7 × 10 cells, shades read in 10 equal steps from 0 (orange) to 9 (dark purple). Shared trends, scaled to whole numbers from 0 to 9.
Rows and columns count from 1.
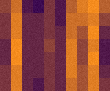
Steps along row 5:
down up same down up down up down up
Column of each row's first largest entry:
4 6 3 10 10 3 4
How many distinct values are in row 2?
6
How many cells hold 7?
20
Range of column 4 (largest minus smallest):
2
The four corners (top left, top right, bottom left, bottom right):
5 3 6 6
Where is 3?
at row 1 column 7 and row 1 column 10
